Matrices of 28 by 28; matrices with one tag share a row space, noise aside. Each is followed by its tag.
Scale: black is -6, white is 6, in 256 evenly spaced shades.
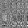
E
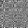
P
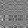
P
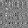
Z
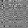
P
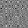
Z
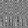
Z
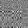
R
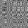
E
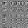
E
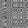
E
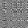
E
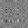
Z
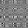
P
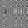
E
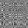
P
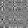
P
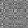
P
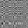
P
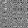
E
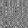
Z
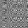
E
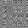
E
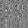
Z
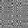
R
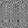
Z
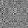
P
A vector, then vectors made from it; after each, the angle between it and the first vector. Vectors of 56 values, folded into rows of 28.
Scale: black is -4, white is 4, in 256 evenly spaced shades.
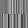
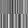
nearly opposite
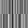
nearly opposite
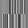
nearly opposite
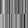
orthogonal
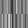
partly opposed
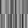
orthogonal
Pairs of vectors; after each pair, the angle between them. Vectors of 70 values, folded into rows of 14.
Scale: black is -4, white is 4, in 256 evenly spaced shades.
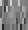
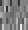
nearly opposite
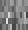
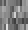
orthogonal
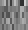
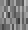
partly aligned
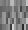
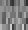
nearly opposite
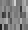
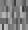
nearly opposite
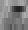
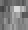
nearly opposite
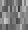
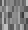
orthogonal
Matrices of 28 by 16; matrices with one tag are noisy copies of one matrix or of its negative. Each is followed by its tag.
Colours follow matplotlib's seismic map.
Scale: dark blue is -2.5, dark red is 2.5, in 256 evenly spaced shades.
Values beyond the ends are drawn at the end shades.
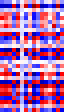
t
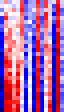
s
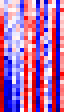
s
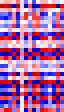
t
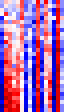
s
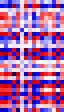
t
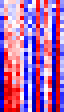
s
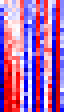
s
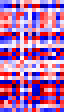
t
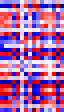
t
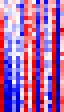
s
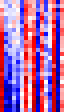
s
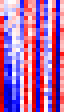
s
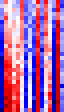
s
